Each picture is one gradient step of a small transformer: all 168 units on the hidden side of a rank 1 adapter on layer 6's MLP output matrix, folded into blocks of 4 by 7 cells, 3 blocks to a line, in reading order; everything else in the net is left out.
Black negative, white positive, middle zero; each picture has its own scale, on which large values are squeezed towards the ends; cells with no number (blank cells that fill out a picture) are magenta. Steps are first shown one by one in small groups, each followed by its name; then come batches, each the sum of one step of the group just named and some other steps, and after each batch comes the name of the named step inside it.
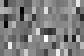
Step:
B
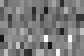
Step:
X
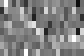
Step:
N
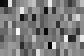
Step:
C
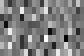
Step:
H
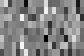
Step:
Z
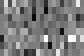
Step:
X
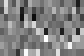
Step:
N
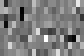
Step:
B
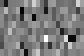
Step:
C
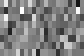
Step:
X
